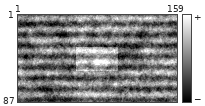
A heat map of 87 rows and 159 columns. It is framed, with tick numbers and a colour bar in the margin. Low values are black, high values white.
Ninth with the highest average: centre. Average level on the scale: 50%. Odd patch: higher, in the centre. Ninth with the lowest average: bottom left. Stripes: horizontal, repeating 8 times. Slope: none.
